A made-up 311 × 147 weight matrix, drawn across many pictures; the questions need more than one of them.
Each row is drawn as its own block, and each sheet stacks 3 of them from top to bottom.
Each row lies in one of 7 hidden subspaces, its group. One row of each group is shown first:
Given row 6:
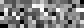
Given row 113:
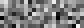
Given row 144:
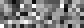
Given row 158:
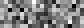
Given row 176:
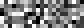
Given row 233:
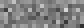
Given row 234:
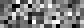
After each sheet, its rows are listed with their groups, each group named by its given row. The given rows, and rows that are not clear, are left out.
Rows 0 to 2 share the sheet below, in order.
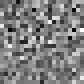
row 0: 144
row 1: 176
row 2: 234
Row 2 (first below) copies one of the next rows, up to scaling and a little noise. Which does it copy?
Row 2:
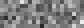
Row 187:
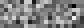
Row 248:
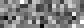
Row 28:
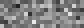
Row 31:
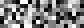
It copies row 248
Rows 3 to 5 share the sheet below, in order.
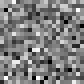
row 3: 233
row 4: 176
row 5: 234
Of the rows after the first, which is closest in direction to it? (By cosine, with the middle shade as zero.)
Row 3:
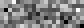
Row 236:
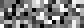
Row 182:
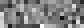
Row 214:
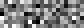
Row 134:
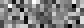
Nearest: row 236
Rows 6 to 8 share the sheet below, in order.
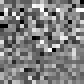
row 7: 144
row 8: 176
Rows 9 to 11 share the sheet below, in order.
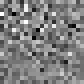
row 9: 113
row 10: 6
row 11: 233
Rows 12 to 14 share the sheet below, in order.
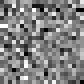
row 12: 6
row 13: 234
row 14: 113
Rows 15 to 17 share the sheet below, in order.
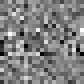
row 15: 113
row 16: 158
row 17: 113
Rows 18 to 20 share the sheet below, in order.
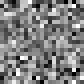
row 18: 176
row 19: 113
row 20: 234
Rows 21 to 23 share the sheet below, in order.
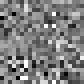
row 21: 113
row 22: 113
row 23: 113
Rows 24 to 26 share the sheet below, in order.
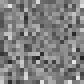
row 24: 158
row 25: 158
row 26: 158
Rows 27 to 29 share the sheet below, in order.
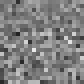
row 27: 144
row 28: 234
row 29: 158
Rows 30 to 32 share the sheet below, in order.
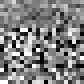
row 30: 233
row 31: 234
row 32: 6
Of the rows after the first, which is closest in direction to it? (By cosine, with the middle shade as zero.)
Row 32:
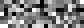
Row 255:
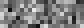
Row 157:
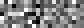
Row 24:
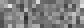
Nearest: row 24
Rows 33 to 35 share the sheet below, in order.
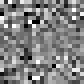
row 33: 176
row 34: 234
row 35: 176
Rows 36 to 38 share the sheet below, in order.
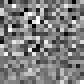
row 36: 176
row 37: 176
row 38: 233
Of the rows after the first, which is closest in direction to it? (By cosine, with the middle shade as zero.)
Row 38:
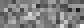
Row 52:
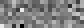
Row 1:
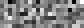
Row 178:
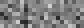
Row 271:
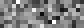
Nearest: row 271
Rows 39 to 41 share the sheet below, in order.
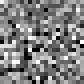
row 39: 233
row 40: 176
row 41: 176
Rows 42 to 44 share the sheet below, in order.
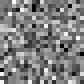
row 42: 6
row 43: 233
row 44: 113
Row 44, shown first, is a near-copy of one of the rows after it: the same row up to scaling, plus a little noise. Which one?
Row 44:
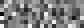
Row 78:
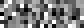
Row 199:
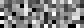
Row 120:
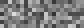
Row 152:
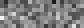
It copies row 78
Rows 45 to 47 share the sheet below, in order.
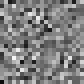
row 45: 176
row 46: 234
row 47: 144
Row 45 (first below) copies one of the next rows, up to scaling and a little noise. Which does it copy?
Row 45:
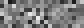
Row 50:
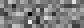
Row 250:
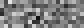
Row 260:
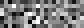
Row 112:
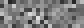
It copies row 112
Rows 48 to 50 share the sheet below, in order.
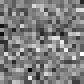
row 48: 6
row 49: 233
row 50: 176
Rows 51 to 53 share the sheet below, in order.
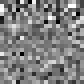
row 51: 234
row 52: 6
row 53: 233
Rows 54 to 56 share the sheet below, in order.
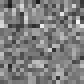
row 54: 158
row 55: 144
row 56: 6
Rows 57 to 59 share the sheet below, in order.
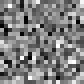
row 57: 158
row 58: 113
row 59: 234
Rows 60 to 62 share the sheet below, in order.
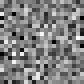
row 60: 113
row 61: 6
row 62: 176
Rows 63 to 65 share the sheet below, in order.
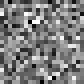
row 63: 176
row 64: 113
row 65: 144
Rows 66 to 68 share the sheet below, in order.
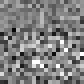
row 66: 234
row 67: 233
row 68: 6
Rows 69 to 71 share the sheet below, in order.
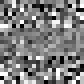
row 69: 6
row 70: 233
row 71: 113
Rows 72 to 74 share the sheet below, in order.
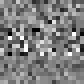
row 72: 144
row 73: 158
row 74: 6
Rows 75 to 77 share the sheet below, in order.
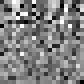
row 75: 144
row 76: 144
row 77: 233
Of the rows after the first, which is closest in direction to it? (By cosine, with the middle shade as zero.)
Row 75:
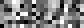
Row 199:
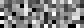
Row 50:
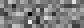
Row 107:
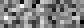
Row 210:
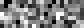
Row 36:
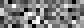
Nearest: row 50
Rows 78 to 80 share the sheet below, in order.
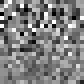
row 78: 113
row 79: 144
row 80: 233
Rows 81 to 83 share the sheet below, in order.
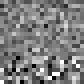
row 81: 233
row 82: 176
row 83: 144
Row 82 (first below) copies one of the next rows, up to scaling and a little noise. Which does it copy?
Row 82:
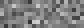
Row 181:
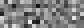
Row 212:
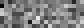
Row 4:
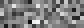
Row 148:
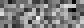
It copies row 4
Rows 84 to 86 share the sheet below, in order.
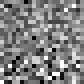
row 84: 234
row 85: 144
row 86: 144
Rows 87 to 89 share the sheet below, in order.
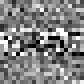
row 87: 6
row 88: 233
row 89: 233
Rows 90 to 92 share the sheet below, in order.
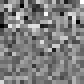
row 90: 158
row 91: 144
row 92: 144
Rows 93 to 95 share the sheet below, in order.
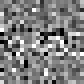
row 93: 6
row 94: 233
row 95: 113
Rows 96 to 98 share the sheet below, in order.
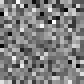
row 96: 144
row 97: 113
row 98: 6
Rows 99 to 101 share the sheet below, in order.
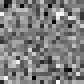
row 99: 113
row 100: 176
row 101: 234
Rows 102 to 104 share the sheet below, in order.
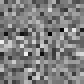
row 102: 144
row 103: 113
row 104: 176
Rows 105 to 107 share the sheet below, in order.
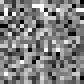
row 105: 6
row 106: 234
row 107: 234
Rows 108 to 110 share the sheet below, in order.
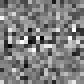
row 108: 113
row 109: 176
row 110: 113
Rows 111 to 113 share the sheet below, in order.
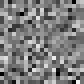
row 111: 176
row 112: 176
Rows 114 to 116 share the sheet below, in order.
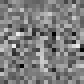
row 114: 158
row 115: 234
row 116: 6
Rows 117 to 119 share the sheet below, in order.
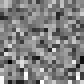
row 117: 113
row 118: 144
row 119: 158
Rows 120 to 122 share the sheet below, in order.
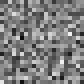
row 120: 113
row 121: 6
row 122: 144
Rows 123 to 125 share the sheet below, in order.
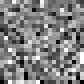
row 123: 6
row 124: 233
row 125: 158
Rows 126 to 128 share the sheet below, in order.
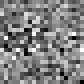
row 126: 176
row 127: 234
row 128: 233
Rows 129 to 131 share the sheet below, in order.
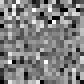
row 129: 144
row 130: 158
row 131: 158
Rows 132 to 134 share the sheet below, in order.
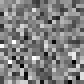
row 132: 144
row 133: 113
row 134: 158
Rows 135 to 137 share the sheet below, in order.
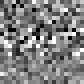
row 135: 144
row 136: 176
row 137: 113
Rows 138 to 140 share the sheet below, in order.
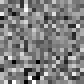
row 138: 113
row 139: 158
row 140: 176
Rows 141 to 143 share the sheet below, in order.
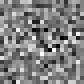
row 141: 176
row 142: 144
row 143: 233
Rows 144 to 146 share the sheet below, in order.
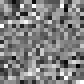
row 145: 113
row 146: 233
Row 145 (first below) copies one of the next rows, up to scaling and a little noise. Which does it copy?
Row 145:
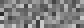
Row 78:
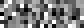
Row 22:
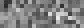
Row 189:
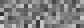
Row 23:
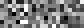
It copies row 189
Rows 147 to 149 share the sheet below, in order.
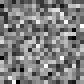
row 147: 233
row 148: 176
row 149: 233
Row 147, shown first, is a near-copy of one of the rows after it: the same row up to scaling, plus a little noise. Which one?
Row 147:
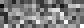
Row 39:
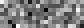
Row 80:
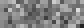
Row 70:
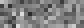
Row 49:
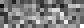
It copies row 49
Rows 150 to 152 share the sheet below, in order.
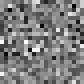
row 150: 158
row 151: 176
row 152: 113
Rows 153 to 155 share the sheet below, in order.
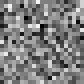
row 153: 158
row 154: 6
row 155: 144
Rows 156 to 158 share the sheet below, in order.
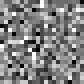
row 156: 6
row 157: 176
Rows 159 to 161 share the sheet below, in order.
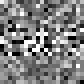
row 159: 233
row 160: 176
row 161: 233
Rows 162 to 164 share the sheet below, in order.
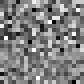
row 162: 144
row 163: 234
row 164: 113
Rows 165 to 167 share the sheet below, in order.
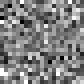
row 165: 113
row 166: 158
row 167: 113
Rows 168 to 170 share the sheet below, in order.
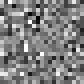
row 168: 176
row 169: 158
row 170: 113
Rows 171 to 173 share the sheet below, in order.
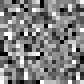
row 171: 6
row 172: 158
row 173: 158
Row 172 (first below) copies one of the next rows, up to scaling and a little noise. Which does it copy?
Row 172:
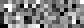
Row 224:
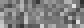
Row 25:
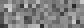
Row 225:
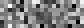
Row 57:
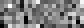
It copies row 25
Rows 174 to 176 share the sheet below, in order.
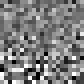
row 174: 176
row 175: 6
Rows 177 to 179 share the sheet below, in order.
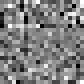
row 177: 158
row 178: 113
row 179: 233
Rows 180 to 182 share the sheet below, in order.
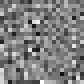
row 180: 176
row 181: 176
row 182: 158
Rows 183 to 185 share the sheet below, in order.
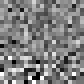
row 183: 158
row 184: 113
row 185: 176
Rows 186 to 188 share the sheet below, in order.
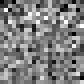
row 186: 233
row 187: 234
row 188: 234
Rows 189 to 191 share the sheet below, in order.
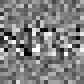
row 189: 113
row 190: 234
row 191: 233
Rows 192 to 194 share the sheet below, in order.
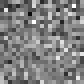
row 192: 234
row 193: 233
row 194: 158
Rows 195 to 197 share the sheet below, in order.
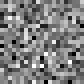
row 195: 158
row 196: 113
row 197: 6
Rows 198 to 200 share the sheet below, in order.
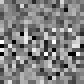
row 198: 144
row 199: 113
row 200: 144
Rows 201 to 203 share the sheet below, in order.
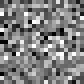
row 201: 176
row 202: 233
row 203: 113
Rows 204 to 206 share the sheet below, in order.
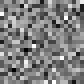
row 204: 6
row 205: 113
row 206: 113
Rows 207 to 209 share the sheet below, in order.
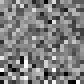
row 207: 144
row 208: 144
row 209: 113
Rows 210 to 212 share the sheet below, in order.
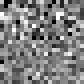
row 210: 113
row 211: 6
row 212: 176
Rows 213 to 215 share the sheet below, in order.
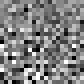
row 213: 234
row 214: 176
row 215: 176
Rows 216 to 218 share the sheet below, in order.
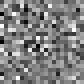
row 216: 113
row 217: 176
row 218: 113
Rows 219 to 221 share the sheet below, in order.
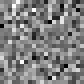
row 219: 144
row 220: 6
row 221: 144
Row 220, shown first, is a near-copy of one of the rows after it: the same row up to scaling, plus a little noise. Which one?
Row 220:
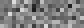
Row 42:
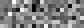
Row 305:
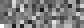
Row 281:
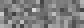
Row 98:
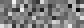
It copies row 42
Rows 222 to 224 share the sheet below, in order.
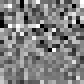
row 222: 158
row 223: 144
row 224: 158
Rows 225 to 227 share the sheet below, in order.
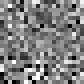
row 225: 158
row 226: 158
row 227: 176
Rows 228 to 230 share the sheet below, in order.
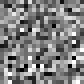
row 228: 113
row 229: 234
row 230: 176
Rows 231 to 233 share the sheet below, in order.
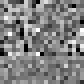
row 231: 234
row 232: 158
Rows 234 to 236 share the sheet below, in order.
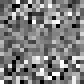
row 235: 6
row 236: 144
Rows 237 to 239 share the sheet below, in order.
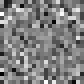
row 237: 113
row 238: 6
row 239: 113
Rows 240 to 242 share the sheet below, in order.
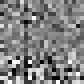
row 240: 113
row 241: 113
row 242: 234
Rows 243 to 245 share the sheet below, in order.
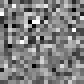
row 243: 176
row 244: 176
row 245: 6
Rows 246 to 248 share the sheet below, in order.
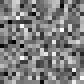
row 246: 144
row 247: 113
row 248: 234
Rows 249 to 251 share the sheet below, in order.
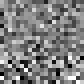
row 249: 144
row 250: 176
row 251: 113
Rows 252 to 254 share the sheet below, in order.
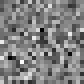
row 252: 234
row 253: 6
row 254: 144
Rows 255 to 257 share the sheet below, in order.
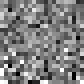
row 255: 158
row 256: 233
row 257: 158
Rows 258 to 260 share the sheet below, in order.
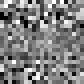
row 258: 113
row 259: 158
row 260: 176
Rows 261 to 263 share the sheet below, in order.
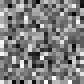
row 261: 158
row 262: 158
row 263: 6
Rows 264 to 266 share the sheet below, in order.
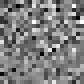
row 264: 234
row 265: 144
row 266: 113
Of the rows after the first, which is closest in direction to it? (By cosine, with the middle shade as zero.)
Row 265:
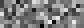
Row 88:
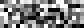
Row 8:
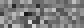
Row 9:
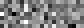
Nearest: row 88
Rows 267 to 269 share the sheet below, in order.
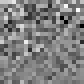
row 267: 233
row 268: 176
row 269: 144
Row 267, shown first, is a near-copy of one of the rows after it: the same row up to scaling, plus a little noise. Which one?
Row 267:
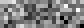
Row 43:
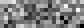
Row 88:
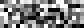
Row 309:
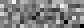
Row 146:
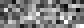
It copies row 43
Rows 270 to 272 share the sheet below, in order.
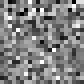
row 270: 176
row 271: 144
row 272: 234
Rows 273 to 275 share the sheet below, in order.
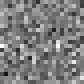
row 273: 158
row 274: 113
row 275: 234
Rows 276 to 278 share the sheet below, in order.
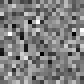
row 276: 176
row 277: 158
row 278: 234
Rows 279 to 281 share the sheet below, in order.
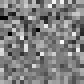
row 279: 113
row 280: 158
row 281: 6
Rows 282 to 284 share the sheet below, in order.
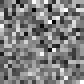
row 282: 144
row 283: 144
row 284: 233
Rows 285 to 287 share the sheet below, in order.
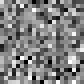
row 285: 144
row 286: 234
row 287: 234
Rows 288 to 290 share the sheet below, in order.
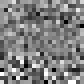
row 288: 233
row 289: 158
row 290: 113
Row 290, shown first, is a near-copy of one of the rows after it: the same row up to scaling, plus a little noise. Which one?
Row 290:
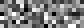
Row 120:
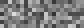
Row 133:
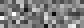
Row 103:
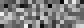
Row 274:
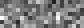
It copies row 133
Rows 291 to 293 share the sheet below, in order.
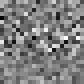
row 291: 113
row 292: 144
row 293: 144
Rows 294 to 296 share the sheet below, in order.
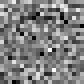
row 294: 233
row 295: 144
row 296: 176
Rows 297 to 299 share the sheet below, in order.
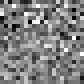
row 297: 176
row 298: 233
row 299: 234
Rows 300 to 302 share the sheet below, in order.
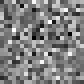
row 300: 144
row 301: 6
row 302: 234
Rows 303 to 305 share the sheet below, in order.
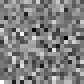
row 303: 234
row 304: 144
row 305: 6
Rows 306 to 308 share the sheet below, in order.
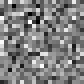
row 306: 176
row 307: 158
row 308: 6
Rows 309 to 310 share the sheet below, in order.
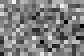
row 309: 233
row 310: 144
